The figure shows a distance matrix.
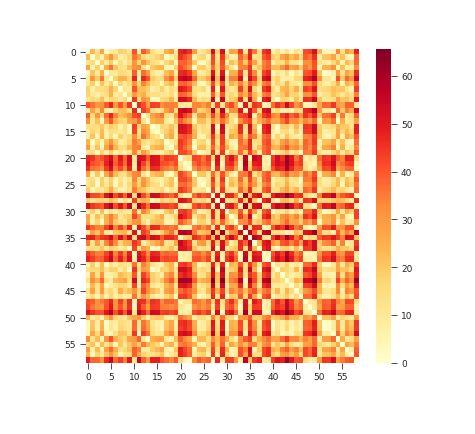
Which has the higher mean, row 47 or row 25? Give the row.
47
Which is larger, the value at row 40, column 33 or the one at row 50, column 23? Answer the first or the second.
the first
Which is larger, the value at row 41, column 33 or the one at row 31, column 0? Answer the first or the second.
the first
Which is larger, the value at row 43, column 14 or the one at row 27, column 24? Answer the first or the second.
the second
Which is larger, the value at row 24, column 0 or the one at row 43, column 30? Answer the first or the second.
the second
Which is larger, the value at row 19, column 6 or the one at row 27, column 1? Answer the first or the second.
the second
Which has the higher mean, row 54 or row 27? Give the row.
27
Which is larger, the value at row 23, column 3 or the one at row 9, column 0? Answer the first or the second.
the second
